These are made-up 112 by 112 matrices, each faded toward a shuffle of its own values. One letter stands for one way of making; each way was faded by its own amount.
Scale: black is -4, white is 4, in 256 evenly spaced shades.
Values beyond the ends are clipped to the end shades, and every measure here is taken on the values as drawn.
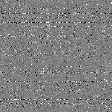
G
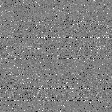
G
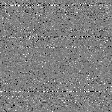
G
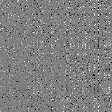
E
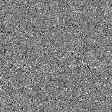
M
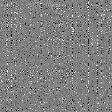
E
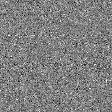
M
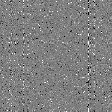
E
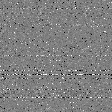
G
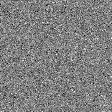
M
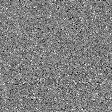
M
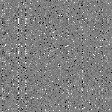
E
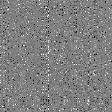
E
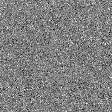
M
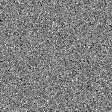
M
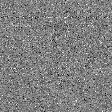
M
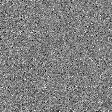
M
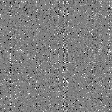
E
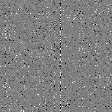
E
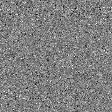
M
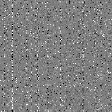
E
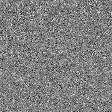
M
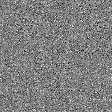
M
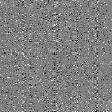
E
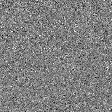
M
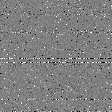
G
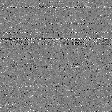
G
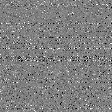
G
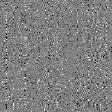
E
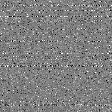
G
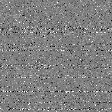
G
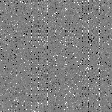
E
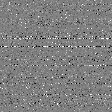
G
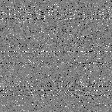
G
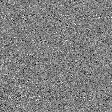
M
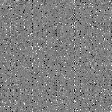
E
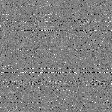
G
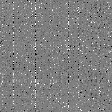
E
